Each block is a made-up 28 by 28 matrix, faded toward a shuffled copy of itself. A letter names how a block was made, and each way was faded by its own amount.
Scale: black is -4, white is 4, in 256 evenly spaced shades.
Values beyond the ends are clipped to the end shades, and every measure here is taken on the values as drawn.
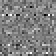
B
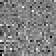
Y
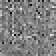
Y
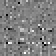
Y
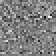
B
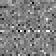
Y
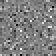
Y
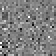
Y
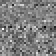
B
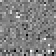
Y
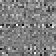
B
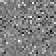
Y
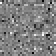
Y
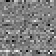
B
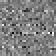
B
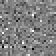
Y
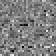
B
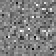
Y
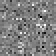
Y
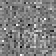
B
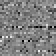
B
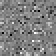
Y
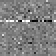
B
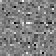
Y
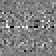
B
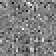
Y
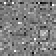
Y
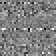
B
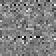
B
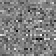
B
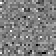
B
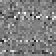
B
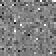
Y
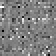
Y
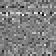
B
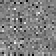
Y
